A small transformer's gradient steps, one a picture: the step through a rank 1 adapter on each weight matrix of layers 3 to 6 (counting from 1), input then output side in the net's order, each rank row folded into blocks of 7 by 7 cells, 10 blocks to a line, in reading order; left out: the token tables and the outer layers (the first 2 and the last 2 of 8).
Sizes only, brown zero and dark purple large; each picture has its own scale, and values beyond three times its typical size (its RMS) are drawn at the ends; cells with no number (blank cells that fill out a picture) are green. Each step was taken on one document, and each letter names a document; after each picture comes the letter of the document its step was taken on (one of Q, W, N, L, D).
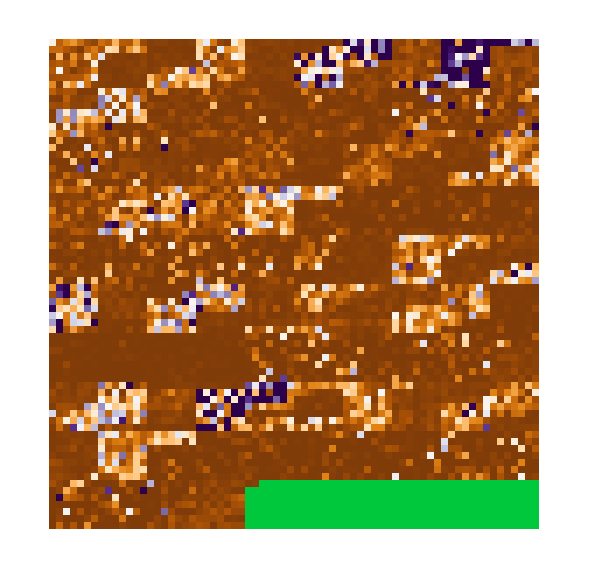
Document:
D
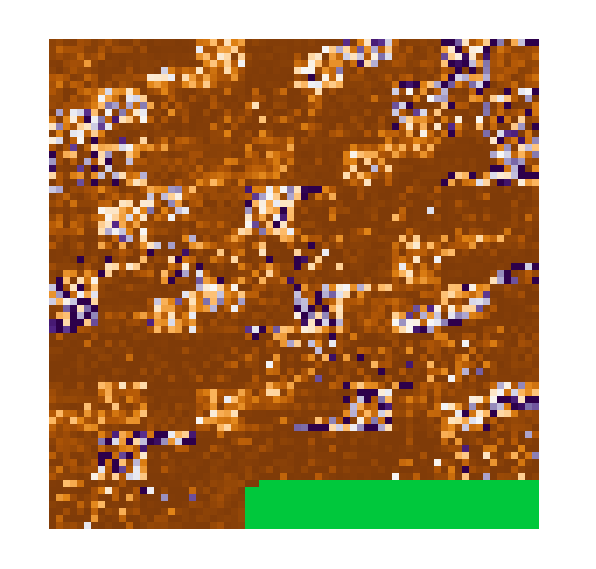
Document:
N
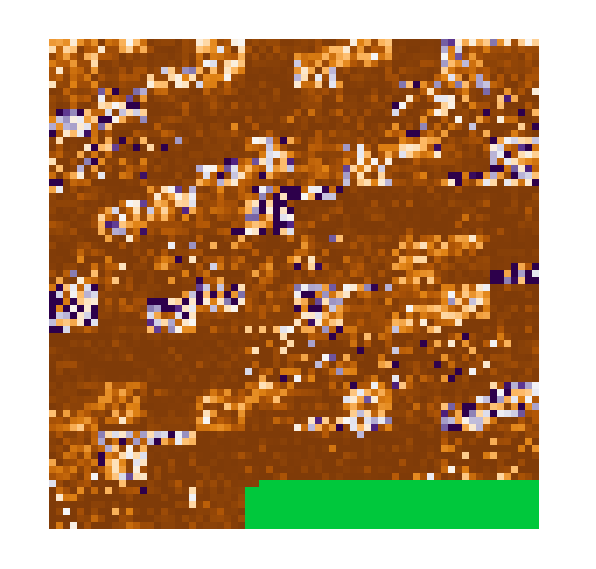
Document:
D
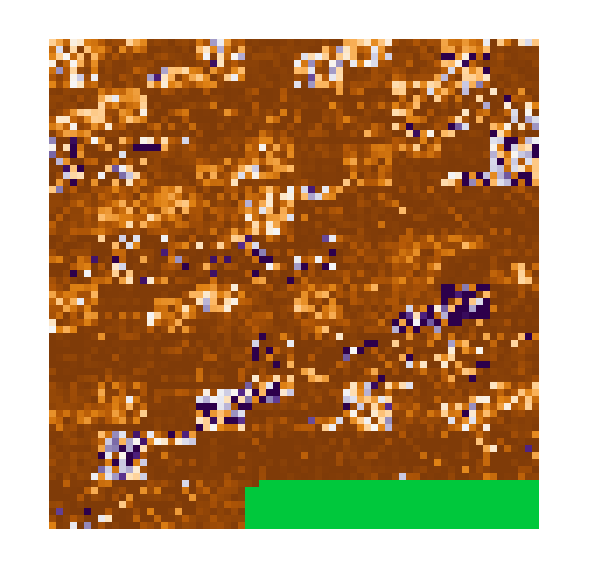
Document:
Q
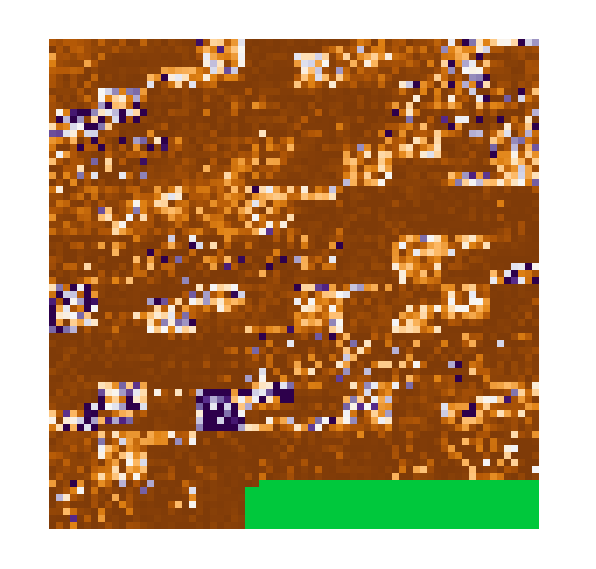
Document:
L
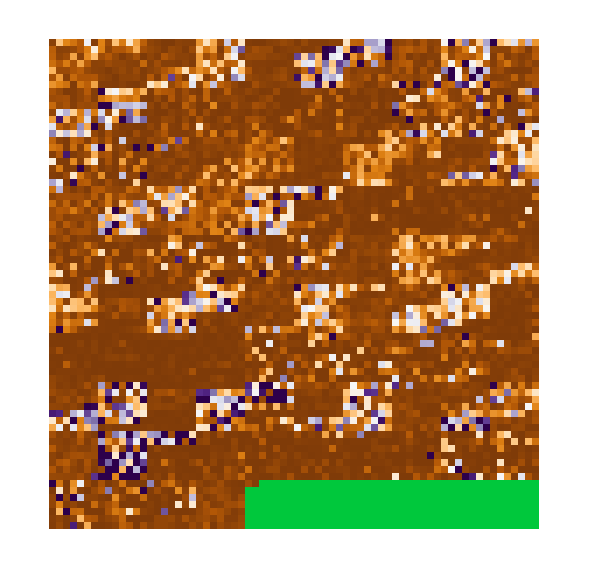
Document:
D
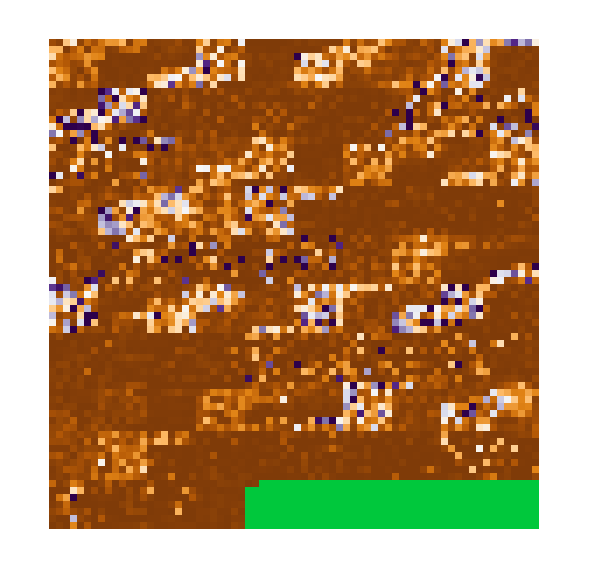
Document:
L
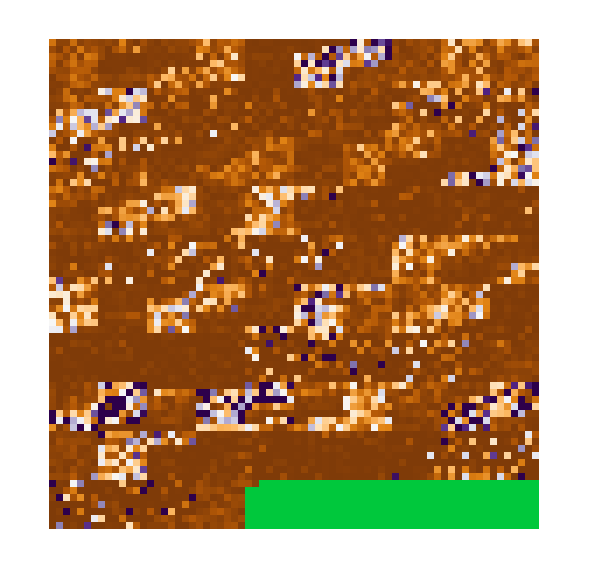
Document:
D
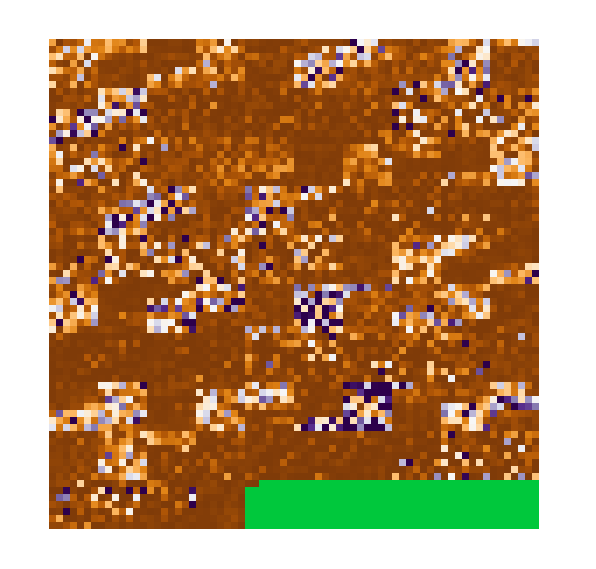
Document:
N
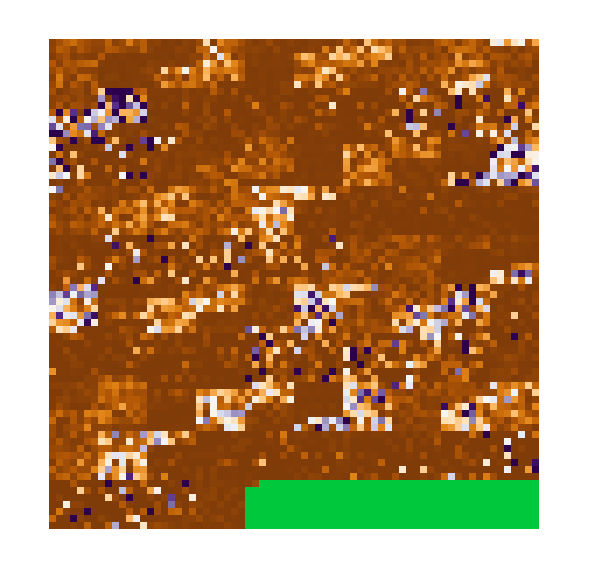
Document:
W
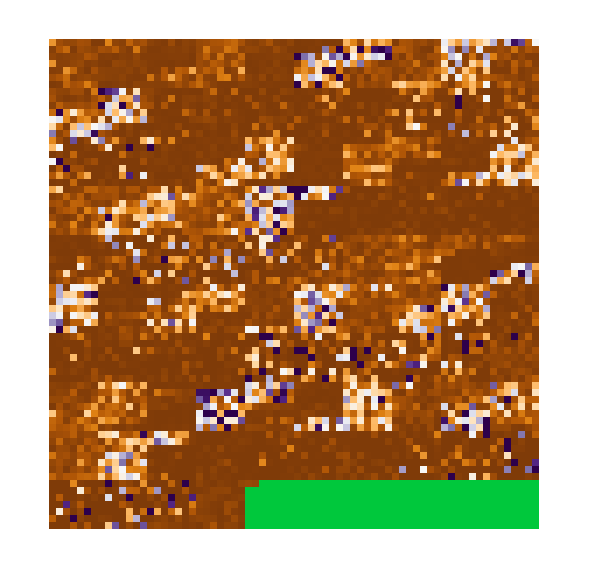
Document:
W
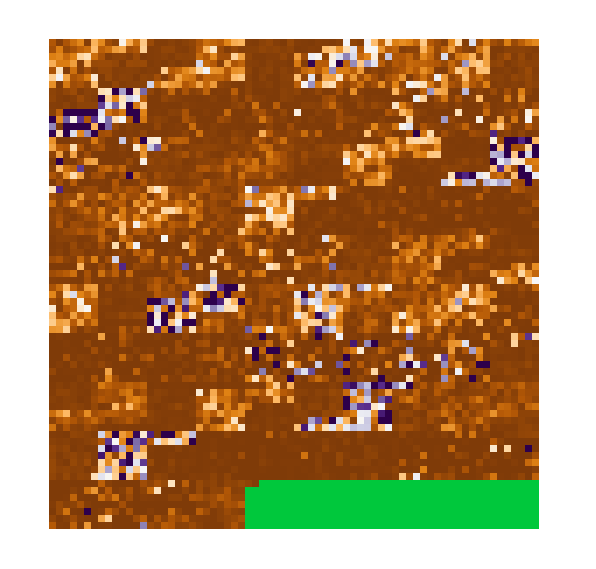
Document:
Q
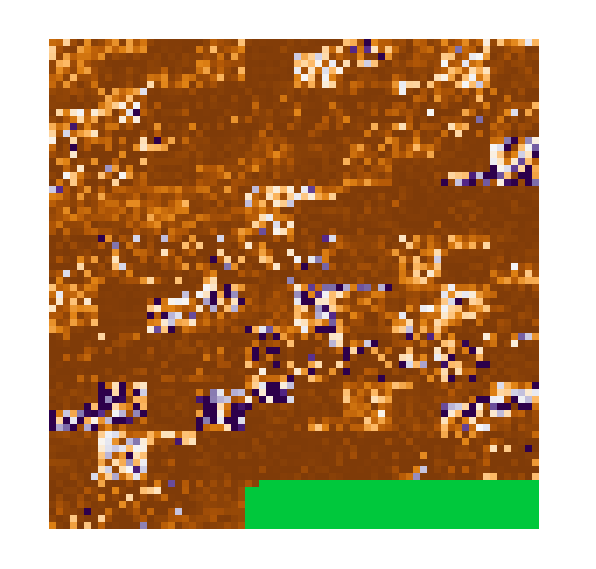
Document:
Q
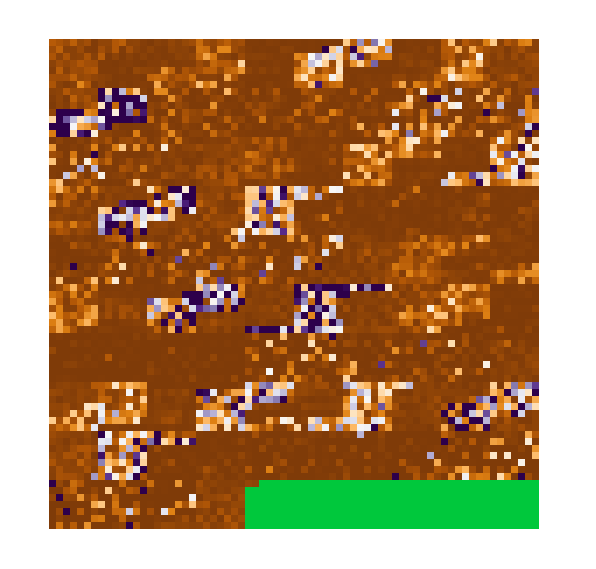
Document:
D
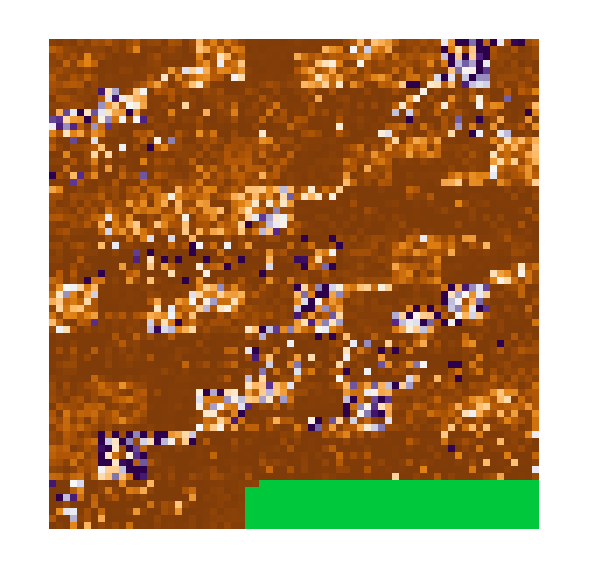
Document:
L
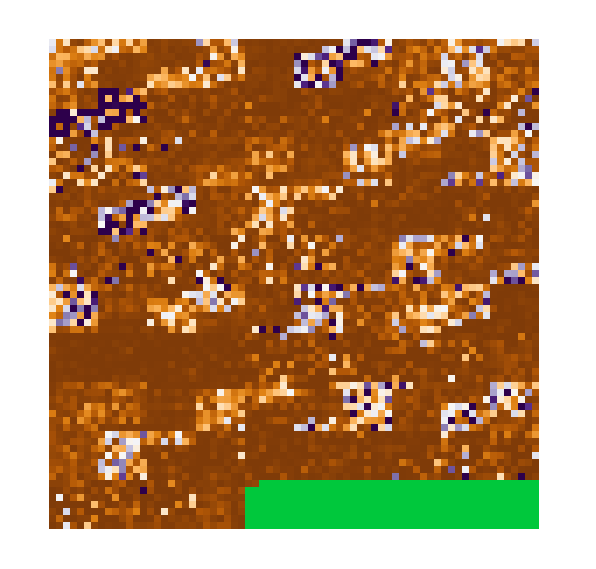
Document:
D
